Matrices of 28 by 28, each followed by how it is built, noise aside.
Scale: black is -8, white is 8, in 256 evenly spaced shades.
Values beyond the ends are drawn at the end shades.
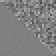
upper triangular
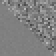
upper triangular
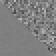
upper triangular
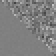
upper triangular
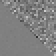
upper triangular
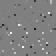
sparse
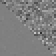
upper triangular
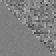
upper triangular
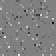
sparse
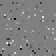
sparse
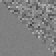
upper triangular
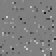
sparse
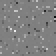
sparse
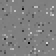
sparse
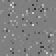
sparse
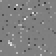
sparse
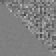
upper triangular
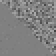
upper triangular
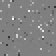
sparse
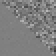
upper triangular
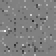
sparse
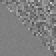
upper triangular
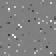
sparse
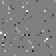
sparse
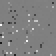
sparse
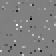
sparse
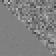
upper triangular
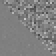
upper triangular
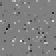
sparse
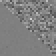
upper triangular
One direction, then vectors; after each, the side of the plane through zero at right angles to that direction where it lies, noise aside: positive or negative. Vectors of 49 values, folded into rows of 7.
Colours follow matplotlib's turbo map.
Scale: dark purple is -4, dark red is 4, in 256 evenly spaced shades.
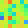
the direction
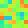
negative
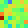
negative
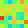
negative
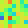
positive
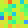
positive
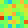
negative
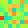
negative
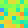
positive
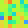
positive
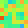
negative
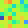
positive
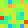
negative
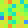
positive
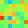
negative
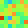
negative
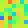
positive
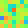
positive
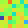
positive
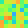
positive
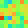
negative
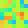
positive
